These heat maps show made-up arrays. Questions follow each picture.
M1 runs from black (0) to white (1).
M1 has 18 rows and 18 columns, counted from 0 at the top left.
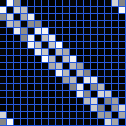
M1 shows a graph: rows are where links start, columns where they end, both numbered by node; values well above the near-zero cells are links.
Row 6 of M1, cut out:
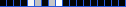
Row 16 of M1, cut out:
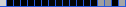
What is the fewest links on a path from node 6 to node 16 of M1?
4
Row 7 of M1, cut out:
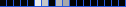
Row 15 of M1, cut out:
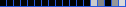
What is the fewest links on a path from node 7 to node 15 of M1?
4
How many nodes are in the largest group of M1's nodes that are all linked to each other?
3
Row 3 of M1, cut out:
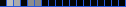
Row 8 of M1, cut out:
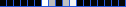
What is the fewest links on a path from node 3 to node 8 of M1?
3
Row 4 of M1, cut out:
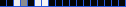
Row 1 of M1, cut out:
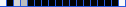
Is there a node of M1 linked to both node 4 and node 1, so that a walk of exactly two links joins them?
yes
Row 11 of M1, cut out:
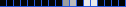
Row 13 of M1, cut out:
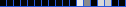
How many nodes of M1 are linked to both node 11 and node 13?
1
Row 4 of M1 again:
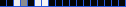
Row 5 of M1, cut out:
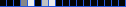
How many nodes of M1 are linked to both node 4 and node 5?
2
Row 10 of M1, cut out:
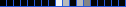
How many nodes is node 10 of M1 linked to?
4
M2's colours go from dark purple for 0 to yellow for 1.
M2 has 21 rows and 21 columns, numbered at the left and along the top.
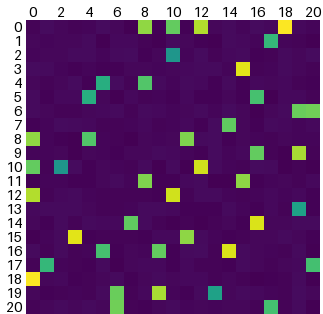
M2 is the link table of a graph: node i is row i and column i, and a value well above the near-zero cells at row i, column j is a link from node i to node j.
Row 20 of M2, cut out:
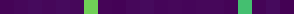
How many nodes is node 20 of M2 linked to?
2
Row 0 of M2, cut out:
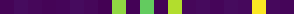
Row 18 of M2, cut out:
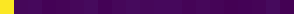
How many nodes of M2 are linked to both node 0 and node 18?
0
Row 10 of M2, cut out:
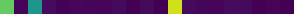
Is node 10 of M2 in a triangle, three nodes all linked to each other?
yes
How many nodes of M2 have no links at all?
0
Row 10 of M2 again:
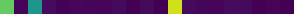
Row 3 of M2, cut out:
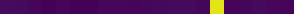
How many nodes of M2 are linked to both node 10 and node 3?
0
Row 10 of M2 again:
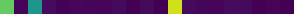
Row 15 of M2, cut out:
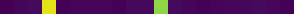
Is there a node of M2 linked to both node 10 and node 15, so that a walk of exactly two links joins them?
no
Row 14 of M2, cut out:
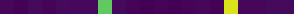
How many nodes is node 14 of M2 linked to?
2
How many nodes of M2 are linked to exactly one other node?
6
